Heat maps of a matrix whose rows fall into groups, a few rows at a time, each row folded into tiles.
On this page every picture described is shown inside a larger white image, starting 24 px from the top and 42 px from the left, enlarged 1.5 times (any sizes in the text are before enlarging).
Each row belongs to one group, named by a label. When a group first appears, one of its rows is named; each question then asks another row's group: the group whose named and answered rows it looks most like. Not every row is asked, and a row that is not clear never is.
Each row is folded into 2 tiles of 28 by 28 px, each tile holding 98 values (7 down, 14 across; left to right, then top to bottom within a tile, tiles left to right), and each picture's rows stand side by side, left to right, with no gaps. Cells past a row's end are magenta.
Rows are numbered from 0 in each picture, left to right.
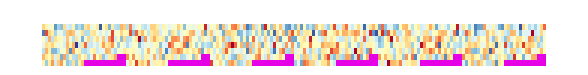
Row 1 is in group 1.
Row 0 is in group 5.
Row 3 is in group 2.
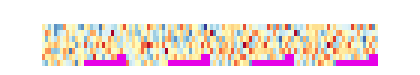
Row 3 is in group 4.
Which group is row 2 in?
4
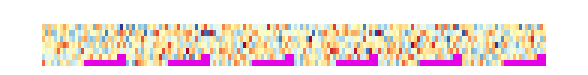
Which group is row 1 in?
2
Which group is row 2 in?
4
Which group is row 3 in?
2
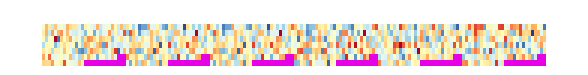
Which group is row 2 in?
5
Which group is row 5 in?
4
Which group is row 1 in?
5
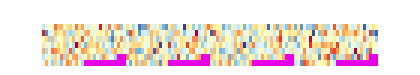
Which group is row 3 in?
2
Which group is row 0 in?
4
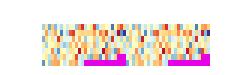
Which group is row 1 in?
2
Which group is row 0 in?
2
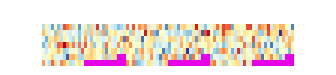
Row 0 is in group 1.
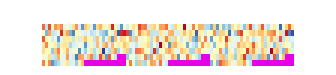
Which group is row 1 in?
4
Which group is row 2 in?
2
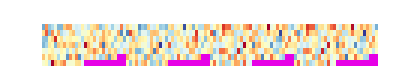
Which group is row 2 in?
4
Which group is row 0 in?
1
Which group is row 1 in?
5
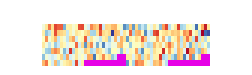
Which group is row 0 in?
4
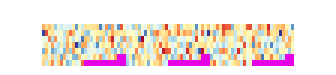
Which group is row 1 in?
2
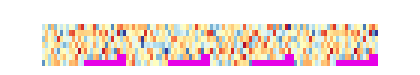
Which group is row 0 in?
2
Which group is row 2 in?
4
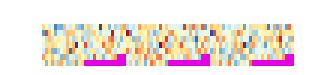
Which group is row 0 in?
5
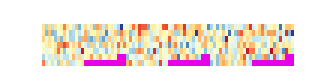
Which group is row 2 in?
2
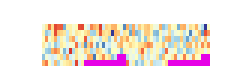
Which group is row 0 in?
4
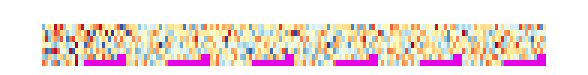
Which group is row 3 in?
5
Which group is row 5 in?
4
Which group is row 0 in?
4
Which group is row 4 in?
4
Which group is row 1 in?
5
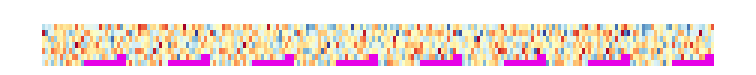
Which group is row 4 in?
2
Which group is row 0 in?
4
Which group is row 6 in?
2
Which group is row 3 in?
5
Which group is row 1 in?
4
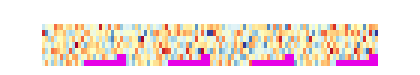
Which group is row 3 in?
2
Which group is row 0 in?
4
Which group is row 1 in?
2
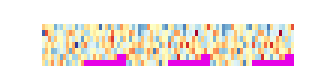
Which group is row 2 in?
5
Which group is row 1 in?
5
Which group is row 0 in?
5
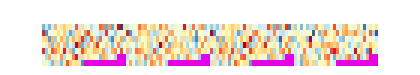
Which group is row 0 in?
4
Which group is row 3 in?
2
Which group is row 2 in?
4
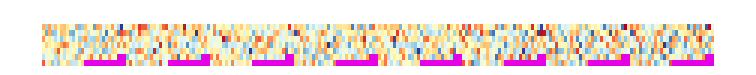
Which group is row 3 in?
5
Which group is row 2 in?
1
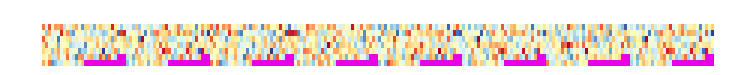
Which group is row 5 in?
2
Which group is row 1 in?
2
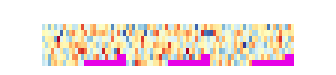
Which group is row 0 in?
2
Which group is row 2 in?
5
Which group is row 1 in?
2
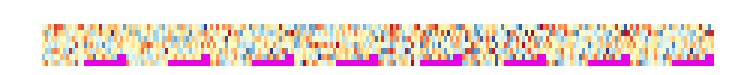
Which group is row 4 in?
4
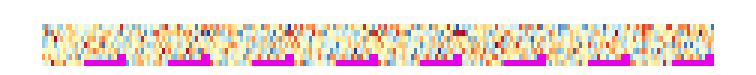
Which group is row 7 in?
4
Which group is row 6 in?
5
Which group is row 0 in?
1
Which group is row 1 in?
2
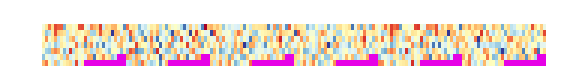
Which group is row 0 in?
4
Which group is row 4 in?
4
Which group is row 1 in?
5
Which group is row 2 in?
5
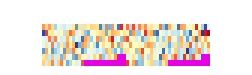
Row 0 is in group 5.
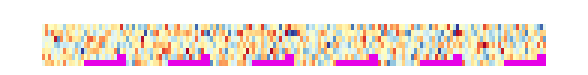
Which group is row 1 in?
2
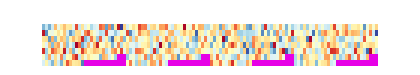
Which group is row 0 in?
4
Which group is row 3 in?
2
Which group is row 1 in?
4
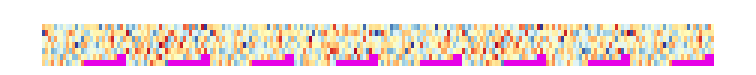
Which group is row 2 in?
5
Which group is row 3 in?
2
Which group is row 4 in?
5
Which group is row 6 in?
1
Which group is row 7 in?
5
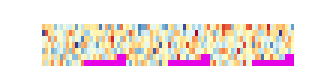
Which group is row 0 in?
5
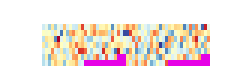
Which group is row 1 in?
5
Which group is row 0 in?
2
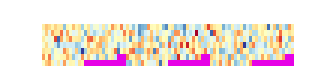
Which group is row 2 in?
5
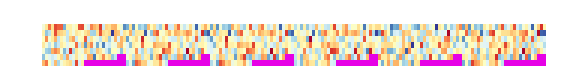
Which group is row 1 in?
2
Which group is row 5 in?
2
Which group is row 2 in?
2
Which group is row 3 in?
2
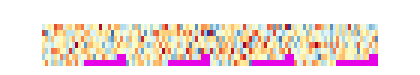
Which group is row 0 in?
4
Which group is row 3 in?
1
